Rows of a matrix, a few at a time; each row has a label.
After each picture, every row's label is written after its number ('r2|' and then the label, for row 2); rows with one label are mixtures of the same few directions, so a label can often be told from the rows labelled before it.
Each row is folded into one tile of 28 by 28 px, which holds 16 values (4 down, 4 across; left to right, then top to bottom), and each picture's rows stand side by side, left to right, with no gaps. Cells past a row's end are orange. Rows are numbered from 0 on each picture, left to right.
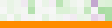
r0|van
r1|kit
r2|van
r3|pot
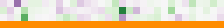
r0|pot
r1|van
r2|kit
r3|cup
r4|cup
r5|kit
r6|kit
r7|pot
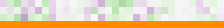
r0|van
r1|van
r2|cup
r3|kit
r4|van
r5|cup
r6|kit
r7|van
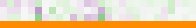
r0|pot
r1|cup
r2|cup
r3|cup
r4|pot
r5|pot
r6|kit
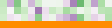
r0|pot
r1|cup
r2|kit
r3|pot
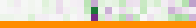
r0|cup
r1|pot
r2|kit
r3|cup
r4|cup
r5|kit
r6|kit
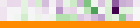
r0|van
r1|pot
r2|kit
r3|van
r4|kit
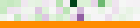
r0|kit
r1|cup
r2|pot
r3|pot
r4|kit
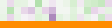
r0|cup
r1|pot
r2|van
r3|kit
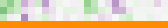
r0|van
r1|pot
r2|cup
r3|van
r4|van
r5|pot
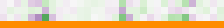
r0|kit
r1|cup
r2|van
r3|van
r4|cup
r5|kit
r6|kit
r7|van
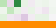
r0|pot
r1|cup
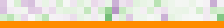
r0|kit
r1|van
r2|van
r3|pot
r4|kit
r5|pot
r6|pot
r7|pot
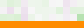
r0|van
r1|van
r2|pot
